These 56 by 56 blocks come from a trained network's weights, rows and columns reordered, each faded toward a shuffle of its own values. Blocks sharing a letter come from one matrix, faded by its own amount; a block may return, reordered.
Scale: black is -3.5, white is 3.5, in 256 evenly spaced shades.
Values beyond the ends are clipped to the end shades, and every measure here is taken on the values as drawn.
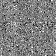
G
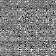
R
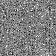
G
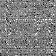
R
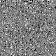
G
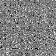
G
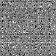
R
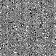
G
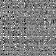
R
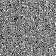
G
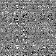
R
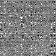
R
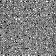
G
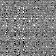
R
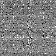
R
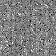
G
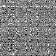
R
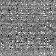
R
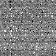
R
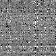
R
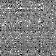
R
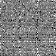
R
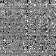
R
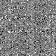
G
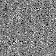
G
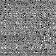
R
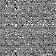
R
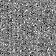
G
